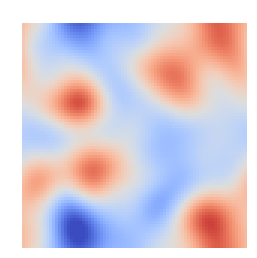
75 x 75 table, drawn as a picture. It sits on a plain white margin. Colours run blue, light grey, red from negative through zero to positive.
Histogram: bell-shaped. Odd rows or columns: none. Grain: smooth. Average level on the scale: 50%. Calmest part: middle right.
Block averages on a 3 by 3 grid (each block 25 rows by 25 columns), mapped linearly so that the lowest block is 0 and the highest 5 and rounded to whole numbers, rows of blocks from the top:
125
311
104
